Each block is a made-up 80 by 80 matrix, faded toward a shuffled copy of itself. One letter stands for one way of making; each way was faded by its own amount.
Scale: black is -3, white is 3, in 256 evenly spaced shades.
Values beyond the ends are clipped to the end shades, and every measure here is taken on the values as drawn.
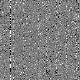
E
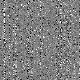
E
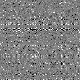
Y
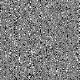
E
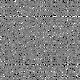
Y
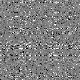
Y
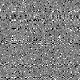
Y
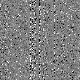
E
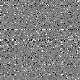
Y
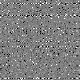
Y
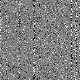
E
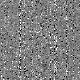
E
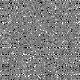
Y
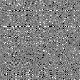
Y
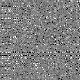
Y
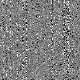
E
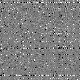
Y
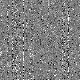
E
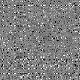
Y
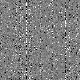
E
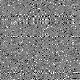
Y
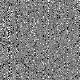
E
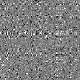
Y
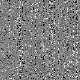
E
